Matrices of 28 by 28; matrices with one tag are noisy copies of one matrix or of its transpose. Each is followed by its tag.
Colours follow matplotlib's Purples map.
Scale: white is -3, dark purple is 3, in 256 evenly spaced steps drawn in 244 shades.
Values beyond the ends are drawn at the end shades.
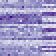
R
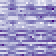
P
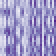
P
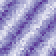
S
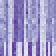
R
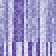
R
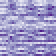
P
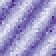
S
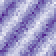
S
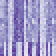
R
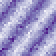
S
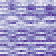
P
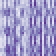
P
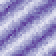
S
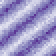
S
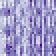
P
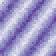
S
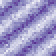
S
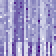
R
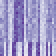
R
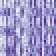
P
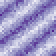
S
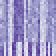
R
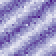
S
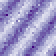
S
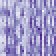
P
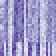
R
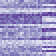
R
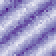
S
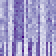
R
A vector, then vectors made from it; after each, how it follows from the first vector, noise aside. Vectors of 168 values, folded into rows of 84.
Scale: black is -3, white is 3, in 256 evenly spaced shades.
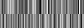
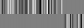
partly zeroed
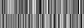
copied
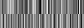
copied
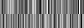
copied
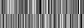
copied
